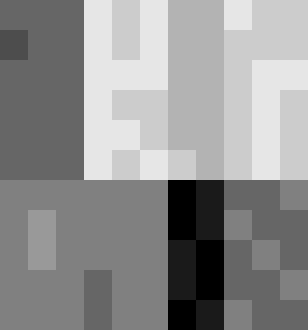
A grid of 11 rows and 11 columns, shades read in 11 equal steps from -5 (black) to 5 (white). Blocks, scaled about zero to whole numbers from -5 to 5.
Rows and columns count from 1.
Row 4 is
-1 -1 -1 4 3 3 2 2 3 4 3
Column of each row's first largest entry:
4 4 4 4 4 4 1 2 2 1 1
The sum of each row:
22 20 24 21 22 23 -11 -10 -10 -12 -12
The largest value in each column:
0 1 0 4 4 4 3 2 4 4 4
